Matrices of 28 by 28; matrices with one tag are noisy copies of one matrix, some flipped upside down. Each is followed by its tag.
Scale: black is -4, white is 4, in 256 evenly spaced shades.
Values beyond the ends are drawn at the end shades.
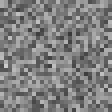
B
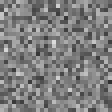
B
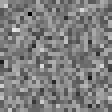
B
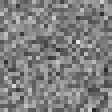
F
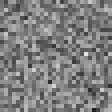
F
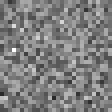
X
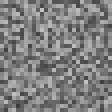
F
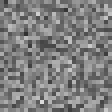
F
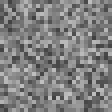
X
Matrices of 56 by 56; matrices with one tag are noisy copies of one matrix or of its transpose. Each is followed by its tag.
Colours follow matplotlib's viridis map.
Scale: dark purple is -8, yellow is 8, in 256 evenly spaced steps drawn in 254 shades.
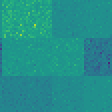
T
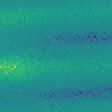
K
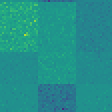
T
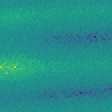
K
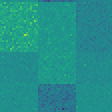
T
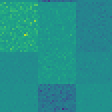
T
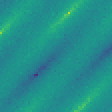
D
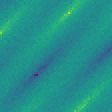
D
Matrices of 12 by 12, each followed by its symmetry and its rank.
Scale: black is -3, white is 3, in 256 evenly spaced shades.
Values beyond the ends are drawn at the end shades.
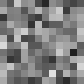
antisymmetric, full rank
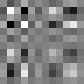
symmetric, rank one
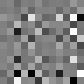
antisymmetric, rank two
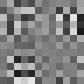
antisymmetric, rank two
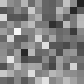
neither, full rank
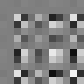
symmetric, rank one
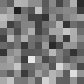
neither, full rank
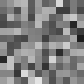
antisymmetric, full rank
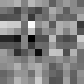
neither, rank two
